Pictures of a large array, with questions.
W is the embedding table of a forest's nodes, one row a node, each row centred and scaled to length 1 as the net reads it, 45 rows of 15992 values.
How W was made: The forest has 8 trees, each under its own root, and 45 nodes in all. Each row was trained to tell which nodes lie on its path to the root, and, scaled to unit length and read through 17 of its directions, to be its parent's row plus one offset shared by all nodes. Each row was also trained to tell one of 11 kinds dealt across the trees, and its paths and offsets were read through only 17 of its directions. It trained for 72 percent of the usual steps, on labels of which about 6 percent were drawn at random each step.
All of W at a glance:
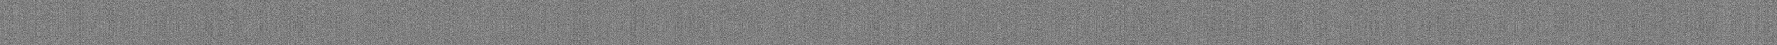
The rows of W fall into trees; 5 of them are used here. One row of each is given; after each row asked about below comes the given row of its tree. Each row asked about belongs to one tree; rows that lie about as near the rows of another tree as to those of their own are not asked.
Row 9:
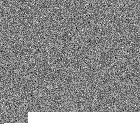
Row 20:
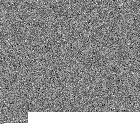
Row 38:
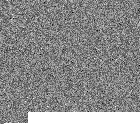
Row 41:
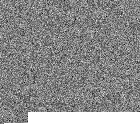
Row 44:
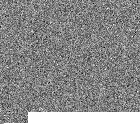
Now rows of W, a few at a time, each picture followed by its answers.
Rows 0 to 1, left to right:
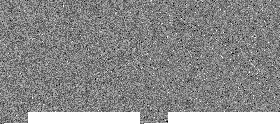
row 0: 20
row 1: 20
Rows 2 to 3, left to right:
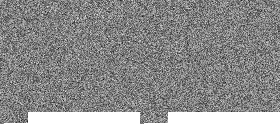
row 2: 38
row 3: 41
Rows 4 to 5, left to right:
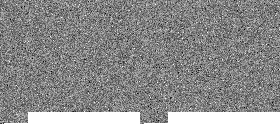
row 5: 44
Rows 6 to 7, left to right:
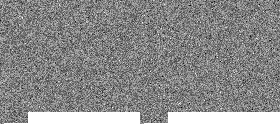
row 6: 38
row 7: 44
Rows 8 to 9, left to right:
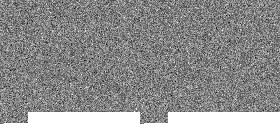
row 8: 9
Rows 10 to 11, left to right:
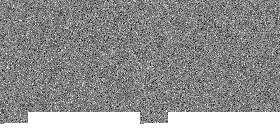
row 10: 20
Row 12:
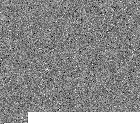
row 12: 20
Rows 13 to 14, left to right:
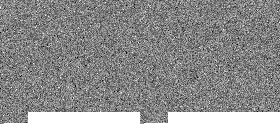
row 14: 20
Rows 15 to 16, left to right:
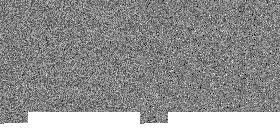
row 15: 41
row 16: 9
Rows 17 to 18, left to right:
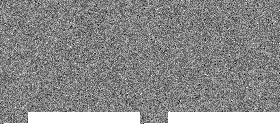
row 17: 44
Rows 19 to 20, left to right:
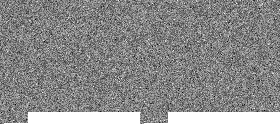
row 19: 9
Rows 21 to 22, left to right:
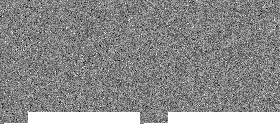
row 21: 44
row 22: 44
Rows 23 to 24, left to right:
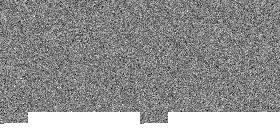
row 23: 20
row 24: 9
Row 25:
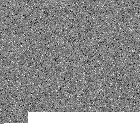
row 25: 44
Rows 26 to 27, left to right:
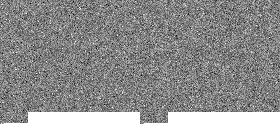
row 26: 44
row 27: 44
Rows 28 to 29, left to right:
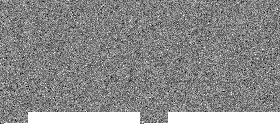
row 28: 20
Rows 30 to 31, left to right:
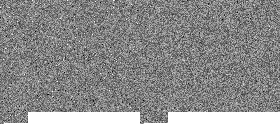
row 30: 44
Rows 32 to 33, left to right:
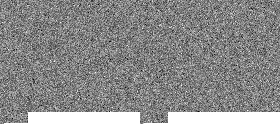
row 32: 20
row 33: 38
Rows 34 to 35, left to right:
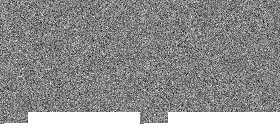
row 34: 20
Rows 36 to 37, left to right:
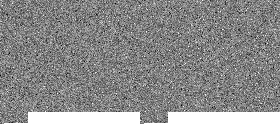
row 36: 9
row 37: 44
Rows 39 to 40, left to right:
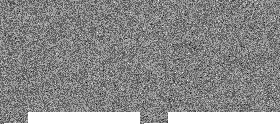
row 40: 20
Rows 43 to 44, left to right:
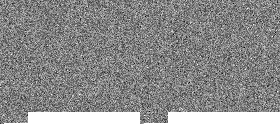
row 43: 41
